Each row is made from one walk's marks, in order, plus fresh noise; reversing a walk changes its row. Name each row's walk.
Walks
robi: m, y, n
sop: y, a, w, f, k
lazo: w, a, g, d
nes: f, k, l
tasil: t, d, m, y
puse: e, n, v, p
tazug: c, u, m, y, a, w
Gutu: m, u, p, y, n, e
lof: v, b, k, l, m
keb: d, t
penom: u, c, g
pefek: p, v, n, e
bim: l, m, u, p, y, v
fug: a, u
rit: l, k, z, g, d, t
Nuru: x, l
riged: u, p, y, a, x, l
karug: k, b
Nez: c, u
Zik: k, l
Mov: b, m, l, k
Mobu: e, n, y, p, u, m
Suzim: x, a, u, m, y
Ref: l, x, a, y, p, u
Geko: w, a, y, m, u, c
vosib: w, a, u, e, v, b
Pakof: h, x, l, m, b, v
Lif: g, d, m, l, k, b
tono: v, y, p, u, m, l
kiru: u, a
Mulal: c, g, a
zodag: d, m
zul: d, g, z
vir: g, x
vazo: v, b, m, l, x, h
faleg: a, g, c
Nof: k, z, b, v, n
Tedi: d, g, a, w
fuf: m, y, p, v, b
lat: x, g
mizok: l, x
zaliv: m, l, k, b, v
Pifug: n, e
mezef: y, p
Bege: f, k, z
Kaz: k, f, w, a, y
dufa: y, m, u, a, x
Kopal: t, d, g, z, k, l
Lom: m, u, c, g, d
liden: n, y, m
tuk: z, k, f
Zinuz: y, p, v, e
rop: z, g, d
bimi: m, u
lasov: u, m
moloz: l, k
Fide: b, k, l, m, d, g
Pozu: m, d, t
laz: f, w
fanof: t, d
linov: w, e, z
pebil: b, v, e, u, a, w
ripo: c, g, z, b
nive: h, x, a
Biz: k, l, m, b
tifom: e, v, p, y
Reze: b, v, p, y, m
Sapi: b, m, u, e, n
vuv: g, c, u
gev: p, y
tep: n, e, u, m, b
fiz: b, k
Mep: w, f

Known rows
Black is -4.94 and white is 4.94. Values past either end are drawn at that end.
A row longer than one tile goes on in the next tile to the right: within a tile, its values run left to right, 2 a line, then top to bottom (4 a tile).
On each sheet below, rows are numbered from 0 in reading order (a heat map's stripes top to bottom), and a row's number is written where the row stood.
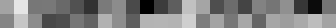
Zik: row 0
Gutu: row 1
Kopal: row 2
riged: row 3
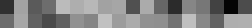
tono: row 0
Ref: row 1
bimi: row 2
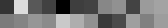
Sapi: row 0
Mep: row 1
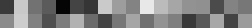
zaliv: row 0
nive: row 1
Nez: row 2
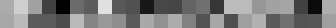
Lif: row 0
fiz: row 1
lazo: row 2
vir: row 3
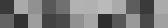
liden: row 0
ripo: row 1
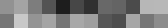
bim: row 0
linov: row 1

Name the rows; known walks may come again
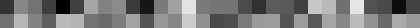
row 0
bimi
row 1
penom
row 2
Zik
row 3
Geko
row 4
Fide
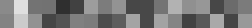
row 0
Biz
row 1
tazug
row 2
Nez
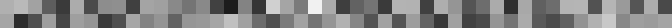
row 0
ripo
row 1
Mep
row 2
riged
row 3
nive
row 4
lazo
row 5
liden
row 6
tono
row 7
fanof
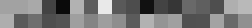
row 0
vir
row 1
fiz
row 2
linov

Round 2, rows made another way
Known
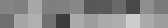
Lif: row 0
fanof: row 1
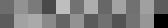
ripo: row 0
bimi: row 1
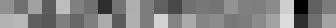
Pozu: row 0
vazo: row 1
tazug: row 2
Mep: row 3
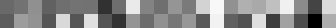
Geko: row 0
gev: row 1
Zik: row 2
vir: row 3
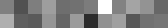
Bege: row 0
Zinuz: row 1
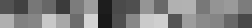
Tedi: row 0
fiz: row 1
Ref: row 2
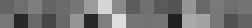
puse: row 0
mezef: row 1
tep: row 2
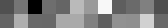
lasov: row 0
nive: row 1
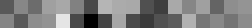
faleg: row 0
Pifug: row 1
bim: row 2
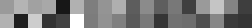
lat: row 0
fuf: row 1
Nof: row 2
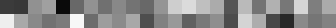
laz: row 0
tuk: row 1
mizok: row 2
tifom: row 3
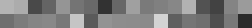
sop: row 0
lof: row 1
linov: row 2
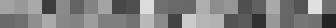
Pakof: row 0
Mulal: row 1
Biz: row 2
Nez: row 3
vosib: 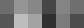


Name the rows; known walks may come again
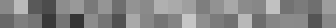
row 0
linov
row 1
riged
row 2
rit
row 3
dufa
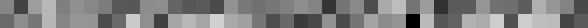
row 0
tono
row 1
zul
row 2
fanof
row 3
pefek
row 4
fug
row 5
Mov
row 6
Biz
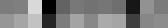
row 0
Mep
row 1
lazo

